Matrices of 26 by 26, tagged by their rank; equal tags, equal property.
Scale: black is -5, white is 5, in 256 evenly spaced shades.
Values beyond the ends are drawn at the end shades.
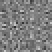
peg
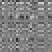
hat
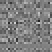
hat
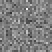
peg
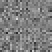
peg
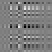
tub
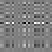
tub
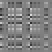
tub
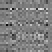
hat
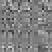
hat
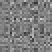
peg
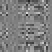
hat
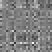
hat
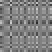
tub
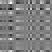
tub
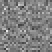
peg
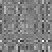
hat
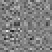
peg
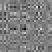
hat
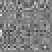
peg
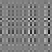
tub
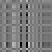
tub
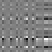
tub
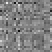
hat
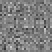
peg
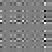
tub
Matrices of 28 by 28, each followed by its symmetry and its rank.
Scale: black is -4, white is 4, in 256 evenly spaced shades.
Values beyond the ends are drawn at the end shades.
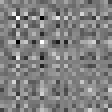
symmetric, rank three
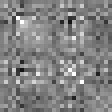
symmetric, rank three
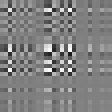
symmetric, rank one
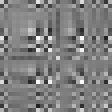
symmetric, rank two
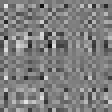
neither, rank three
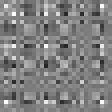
symmetric, rank two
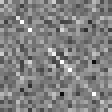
symmetric, rank five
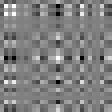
symmetric, rank one
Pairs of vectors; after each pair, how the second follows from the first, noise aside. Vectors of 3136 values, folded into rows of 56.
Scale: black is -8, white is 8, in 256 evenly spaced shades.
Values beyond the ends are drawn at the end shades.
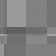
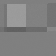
partly zeroed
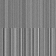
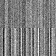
scaled up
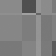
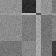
scaled up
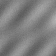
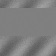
partly zeroed
